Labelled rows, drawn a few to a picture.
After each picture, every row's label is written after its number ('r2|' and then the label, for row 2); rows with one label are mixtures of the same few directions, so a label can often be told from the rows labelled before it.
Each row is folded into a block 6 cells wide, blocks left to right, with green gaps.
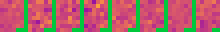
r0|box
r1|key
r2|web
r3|box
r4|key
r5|key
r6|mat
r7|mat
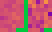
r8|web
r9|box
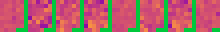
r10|web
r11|key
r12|mat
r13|mat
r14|box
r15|mat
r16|mat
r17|box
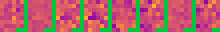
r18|web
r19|key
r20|key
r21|key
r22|mat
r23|box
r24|web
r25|box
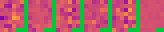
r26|web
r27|mat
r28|web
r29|key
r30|web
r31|box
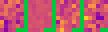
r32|mat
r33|box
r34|mat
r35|web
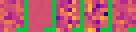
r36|key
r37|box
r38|web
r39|box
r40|key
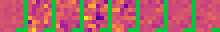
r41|web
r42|mat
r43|mat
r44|web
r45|box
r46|key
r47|key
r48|web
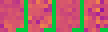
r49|mat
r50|key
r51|web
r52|web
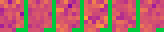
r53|box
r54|box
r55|box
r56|key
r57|key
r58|box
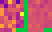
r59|box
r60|box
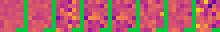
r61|mat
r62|key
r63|web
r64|key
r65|key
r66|box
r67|box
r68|box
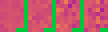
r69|mat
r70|key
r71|box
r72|web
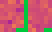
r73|key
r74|mat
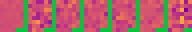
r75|box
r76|key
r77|box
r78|box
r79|key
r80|key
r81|web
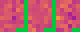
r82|web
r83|mat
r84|web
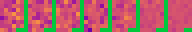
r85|web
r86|key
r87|box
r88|mat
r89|web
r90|box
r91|mat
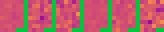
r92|web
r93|web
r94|box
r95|key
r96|mat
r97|key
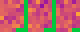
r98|key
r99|box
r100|box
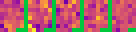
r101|mat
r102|mat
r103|box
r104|web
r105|mat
